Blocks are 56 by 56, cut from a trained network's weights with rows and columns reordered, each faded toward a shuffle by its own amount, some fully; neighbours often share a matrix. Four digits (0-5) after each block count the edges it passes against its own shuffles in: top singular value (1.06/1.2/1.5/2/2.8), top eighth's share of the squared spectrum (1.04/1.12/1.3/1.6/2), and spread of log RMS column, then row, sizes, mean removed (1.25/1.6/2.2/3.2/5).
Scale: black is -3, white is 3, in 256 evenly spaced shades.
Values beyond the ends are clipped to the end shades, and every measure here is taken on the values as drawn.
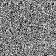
2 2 0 0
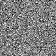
2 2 0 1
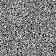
0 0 0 0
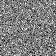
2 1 0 0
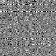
3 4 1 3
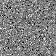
0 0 0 0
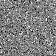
1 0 0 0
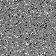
0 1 0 0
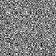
4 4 2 1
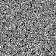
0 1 0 0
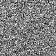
2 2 1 0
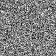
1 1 0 0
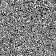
0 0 0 0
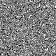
0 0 0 0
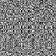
4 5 3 2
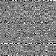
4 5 1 3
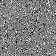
0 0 0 0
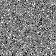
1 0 0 0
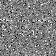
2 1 0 1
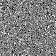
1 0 0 0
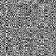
3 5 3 2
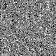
1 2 0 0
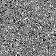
0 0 0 0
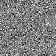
2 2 1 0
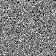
2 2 0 0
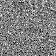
1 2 0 0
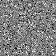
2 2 1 1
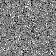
0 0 0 0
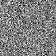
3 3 1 1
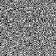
3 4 2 2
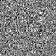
3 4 2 1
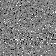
2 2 0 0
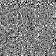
3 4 2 2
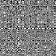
3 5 2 3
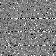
3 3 0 2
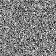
2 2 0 0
